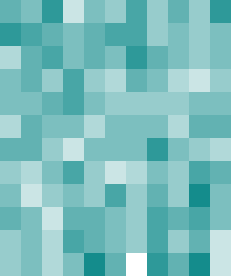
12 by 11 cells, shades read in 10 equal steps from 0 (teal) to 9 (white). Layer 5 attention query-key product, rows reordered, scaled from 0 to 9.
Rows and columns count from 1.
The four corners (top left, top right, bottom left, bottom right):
3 1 5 7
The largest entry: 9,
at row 12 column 7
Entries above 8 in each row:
0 0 0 0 0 0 0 0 0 0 0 1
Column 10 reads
5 5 5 7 4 3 5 2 0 2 3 0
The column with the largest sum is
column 9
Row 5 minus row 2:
3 2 0 -2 1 3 3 0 1 -1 0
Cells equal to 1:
6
